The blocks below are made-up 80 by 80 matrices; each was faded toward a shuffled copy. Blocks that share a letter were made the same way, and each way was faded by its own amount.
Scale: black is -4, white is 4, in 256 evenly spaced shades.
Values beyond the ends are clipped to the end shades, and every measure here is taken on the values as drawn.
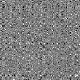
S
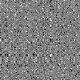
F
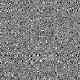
S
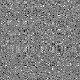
F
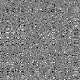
F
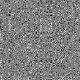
F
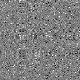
F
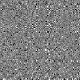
S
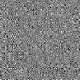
S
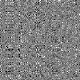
S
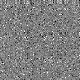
F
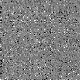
F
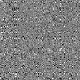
S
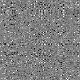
F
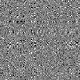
S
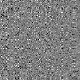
S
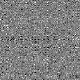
S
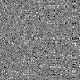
F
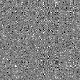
F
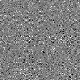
F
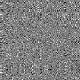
S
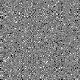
F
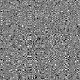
S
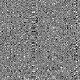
S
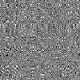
S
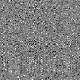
F
